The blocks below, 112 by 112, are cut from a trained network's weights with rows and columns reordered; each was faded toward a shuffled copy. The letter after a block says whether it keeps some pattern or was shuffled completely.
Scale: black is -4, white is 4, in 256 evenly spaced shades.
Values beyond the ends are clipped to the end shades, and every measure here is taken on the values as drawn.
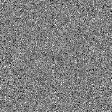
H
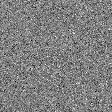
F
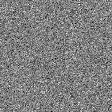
H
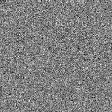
H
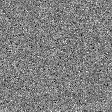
F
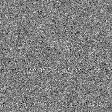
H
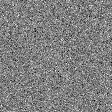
F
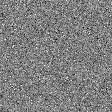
F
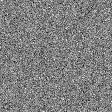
F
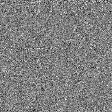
H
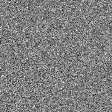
H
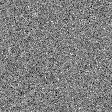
F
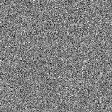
H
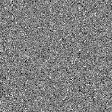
H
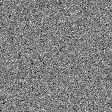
F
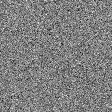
F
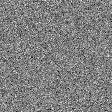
F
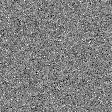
F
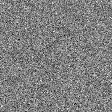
F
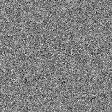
H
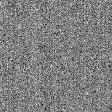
H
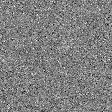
F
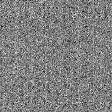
H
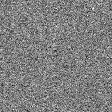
H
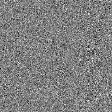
H
